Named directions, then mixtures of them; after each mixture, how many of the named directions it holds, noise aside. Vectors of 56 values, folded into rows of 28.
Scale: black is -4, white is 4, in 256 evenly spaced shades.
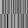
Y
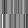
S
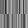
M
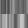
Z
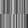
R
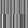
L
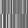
three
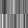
three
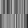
one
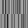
two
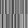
two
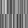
three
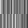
three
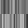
three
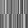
one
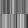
two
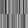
one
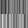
three
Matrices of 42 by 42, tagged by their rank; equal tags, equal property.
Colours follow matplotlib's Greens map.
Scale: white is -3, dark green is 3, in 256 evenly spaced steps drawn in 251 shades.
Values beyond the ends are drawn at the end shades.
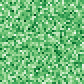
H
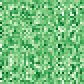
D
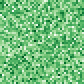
H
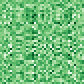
D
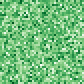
H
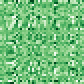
D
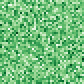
H
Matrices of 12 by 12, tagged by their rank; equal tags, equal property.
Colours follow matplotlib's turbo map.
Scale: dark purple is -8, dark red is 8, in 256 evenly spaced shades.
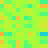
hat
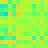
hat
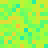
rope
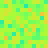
rope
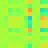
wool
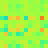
hat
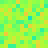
rope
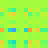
wool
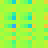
wool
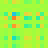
wool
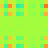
wool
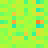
hat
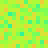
rope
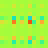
wool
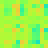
hat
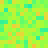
rope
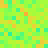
rope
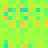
hat
